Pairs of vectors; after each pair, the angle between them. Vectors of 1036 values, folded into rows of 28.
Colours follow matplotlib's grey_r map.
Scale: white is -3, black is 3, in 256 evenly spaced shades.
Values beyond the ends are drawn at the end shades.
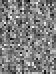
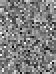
partly opposed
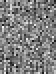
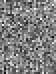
nearly opposite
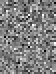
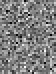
partly opposed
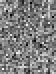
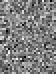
orthogonal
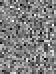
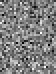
partly opposed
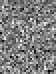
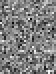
nearly opposite
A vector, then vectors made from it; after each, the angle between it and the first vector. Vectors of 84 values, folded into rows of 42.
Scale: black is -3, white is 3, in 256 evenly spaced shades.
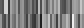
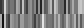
partly aligned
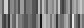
nearly parallel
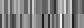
partly opposed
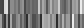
nearly parallel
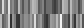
partly opposed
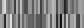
partly aligned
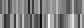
partly aligned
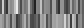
orthogonal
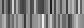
orthogonal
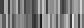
nearly parallel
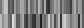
partly aligned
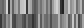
partly aligned
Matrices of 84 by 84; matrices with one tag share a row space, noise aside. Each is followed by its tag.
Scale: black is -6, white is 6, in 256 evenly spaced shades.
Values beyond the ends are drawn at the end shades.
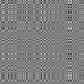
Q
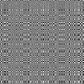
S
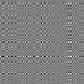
Q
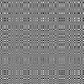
S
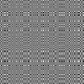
S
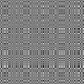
S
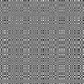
S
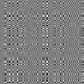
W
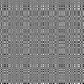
S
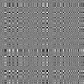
W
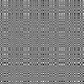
S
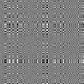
W
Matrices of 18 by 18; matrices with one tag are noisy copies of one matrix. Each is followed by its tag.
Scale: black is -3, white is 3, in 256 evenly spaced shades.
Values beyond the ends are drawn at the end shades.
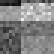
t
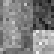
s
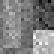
s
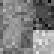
s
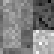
s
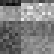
t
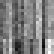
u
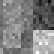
s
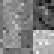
s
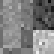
s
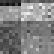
t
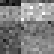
t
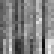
u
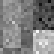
s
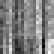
u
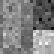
s
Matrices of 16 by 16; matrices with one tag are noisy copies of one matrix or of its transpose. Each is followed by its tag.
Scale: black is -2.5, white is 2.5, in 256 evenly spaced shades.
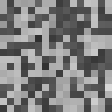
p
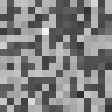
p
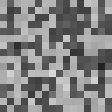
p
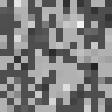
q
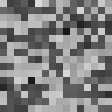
q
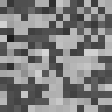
q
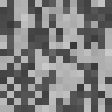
q
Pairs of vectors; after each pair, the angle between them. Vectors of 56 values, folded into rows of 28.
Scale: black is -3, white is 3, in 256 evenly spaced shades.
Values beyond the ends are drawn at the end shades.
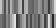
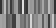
nearly opposite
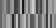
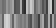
partly aligned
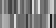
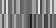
partly aligned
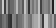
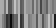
partly aligned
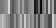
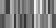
nearly opposite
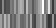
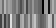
nearly opposite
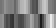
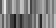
partly aligned
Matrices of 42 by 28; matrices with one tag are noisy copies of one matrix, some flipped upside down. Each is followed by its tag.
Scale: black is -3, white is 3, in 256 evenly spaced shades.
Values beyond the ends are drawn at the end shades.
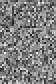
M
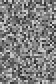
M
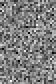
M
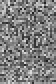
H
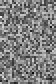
M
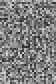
H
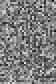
H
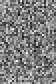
H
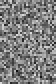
M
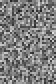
M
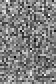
H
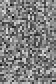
H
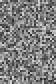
M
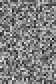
M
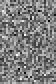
H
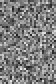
M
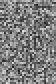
H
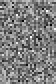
H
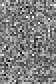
H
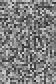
H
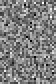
M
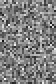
M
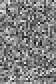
H
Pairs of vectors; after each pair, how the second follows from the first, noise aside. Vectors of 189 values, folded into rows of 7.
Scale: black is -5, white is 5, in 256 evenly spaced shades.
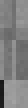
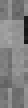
wrapped around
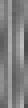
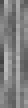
reversed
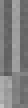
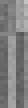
reversed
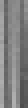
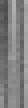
reversed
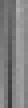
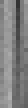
reversed
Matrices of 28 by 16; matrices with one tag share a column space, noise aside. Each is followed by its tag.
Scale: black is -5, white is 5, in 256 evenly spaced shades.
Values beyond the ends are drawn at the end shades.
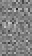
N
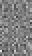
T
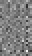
T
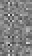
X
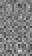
T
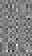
T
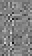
X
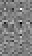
N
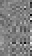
X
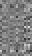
T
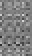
X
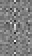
N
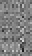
T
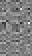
N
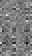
X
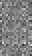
X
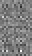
T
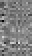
X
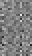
X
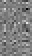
N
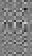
N
